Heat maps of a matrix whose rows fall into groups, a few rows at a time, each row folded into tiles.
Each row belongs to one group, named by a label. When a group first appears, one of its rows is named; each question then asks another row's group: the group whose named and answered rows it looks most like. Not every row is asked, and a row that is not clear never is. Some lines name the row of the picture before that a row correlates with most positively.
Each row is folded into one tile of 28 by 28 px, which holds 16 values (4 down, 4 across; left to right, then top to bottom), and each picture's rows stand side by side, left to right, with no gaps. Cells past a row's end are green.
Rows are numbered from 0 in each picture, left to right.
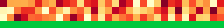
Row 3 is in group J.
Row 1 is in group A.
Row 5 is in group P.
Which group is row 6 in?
J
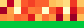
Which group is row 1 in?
A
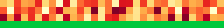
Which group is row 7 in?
A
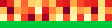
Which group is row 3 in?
J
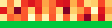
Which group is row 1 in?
J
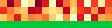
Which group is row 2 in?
J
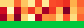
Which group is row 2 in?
J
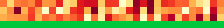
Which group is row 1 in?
A
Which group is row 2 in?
P
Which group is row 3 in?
J
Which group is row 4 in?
P
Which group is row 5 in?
J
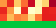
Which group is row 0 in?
A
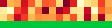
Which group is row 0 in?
P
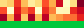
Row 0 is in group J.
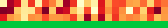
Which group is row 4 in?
A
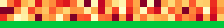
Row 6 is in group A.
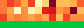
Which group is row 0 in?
A
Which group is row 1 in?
P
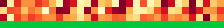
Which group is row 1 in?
A
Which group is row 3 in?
A
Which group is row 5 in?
P
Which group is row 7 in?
A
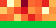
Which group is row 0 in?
P
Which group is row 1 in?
A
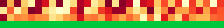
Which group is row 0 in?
A
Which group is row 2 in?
P
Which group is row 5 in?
J
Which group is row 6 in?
A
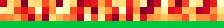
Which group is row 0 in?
P
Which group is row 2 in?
P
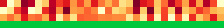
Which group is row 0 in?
P
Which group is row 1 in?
P
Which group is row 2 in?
J
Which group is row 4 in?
P
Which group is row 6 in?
J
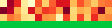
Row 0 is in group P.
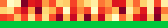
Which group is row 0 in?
P
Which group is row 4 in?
J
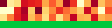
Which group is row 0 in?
P
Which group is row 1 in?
J
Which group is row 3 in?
A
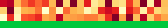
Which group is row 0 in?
J
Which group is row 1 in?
A
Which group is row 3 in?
P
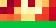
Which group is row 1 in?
P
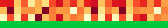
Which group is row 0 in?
J
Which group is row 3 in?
J
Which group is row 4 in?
J
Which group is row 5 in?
A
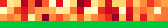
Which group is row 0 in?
P
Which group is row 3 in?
P
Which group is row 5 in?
A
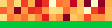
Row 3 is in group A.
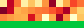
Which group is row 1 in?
P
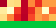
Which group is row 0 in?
P
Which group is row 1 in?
A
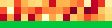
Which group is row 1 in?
P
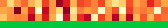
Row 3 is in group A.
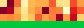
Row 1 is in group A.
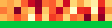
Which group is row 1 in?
J
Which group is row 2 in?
A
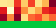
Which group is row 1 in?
P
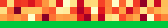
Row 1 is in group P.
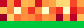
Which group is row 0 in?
A
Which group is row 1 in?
A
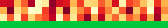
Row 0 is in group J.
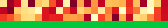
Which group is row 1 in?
P
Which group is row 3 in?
A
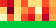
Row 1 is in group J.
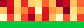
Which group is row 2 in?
J
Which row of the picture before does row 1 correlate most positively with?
1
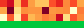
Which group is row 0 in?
J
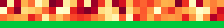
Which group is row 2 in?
P
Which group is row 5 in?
A
